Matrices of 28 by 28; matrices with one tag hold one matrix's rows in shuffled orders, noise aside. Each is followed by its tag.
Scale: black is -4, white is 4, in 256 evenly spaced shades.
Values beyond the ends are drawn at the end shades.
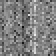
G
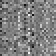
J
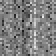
G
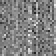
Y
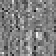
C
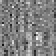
C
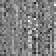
Y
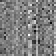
Y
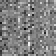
J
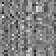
C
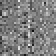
J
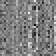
Y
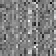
Y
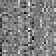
J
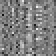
C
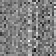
Y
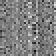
Y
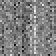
G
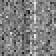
G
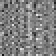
C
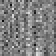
C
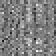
C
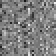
J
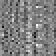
C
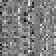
J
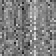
G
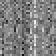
G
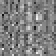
C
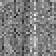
G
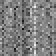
G
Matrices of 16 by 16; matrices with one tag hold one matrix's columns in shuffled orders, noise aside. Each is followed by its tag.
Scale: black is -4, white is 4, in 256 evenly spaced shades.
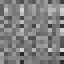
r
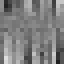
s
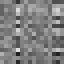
r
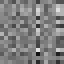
r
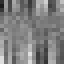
s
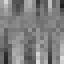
s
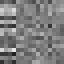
r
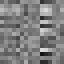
r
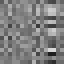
r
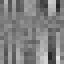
s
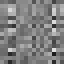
r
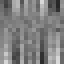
s
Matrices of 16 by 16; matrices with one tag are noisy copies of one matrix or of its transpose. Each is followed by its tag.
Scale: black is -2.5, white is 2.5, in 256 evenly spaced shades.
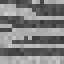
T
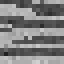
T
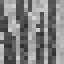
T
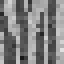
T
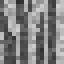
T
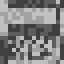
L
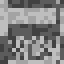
L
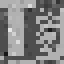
L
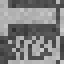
L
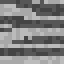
T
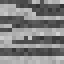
T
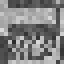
L
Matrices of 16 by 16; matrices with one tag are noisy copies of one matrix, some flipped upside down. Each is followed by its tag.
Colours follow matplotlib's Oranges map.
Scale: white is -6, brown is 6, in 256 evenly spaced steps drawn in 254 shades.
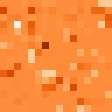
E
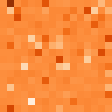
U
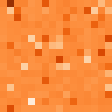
U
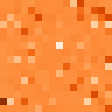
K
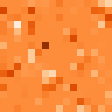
E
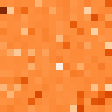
K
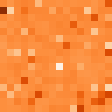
K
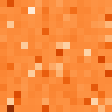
U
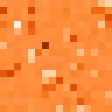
E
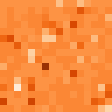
E
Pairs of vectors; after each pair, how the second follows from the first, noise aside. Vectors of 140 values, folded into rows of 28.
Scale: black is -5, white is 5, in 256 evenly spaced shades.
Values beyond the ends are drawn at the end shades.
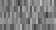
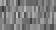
wrapped around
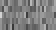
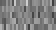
wrapped around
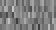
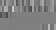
partly zeroed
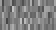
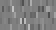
partly zeroed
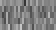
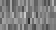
wrapped around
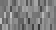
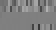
partly zeroed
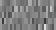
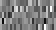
scaled up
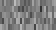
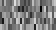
scaled up
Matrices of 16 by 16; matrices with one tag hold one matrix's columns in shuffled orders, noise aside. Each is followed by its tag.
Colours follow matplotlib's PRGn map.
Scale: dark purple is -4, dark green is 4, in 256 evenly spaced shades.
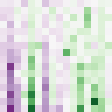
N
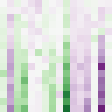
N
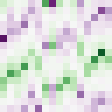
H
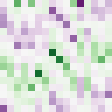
H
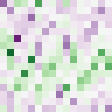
H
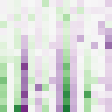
N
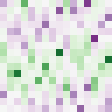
H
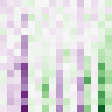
N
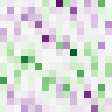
H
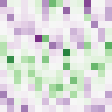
H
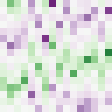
H
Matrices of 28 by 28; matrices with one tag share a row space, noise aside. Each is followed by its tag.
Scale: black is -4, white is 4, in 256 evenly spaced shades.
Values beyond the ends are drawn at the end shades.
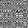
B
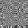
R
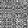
B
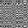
B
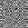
R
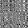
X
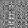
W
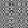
W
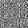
X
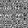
B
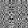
W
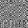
X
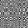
X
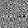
X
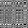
B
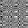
R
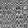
B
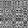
B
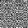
B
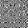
X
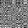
B
